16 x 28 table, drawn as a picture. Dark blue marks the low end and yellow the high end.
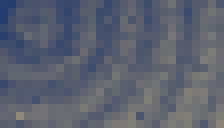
Ninth with the lowest average: top left. Slope: up to the bottom right. Mirror symmetry: none. Rings: centred on the top left.
